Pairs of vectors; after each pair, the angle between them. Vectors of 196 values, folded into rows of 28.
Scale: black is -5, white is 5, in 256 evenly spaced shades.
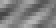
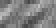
nearly opposite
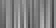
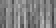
nearly parallel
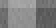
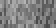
partly aligned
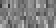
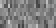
nearly opposite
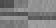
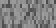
orthogonal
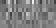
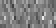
orthogonal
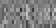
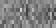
nearly opposite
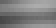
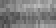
nearly parallel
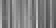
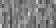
partly aligned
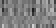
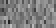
partly aligned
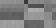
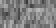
partly aligned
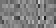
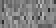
partly aligned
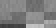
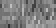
partly aligned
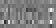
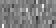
orthogonal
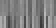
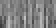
nearly opposite
